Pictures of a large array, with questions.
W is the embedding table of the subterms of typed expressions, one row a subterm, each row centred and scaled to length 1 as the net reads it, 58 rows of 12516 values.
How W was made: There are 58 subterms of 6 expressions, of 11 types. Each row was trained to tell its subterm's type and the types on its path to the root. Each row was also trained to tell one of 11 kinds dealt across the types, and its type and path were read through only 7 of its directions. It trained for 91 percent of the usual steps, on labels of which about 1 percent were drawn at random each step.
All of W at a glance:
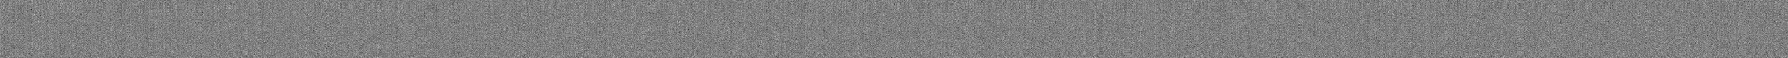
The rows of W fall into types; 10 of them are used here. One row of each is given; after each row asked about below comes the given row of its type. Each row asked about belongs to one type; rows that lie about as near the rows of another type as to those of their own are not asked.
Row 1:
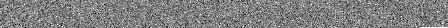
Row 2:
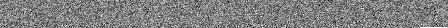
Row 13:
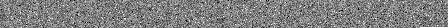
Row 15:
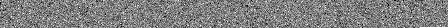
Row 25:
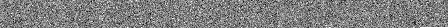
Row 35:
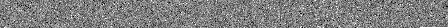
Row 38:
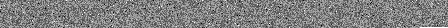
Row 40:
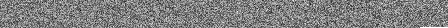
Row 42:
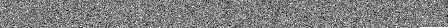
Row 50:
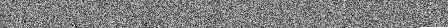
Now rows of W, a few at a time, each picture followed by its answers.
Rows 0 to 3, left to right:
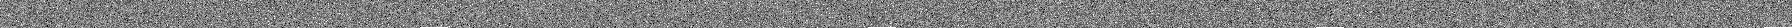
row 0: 42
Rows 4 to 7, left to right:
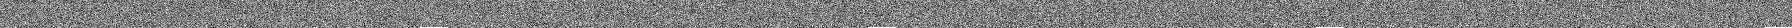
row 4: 42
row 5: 25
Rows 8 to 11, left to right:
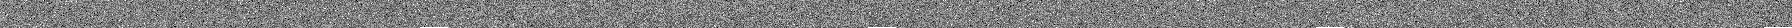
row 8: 25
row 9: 1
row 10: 40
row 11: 40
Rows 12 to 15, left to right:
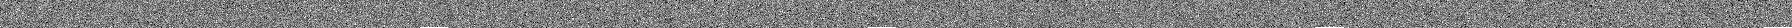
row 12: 42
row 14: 50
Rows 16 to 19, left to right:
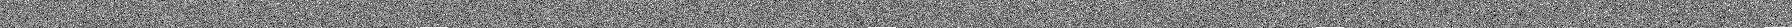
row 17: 35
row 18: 1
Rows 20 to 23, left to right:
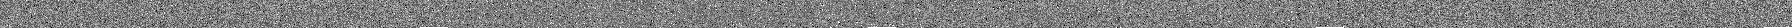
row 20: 15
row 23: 15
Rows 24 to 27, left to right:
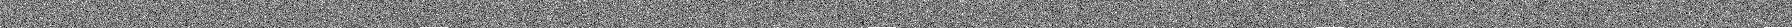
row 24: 40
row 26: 15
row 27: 2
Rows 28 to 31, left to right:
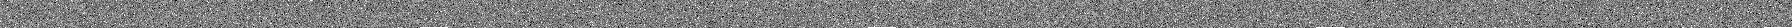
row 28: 2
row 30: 2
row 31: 35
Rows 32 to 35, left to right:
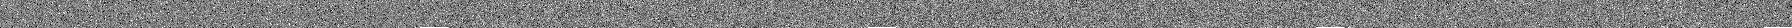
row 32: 38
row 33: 35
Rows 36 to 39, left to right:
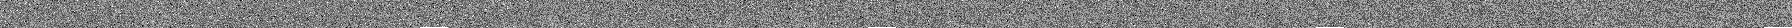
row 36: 2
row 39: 1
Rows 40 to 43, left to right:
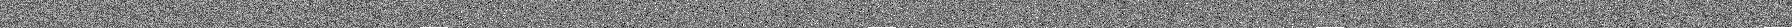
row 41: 15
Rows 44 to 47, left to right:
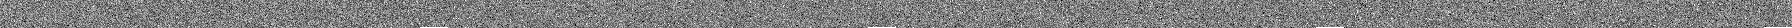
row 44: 40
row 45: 1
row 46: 40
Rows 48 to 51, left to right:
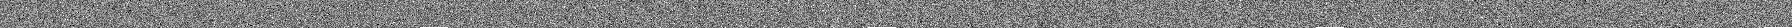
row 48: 1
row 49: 38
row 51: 38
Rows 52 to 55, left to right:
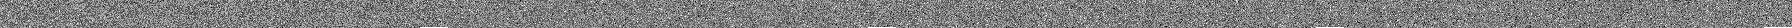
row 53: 38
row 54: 38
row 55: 42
